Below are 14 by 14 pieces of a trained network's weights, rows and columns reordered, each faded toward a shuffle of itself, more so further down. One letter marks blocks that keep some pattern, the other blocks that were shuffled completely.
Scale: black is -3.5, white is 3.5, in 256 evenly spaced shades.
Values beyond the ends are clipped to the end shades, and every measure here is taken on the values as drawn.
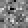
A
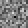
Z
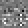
A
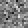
Z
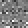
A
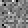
Z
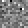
Z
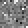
Z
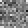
A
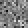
Z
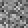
Z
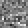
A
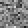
Z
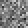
Z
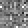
Z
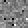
Z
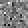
Z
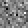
Z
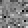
Z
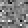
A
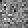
Z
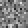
A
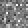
Z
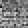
A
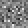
Z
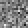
Z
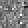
Z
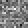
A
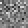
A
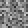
Z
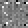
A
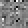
A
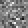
A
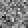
Z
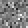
Z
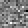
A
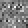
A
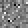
Z
